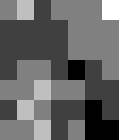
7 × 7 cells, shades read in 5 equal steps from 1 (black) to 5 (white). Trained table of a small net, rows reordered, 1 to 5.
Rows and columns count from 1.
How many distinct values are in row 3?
2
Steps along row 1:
up down up same same up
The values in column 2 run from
2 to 4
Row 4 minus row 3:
0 1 1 0 -2 -1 0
